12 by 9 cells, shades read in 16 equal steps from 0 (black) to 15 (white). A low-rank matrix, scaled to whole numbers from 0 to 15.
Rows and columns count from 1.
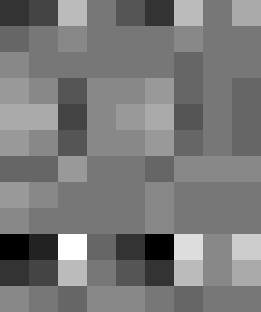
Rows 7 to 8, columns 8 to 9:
8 8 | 7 7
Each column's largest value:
10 10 15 8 9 10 13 8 12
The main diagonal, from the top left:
3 7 7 8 9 9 8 7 7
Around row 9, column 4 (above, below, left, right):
7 6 7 7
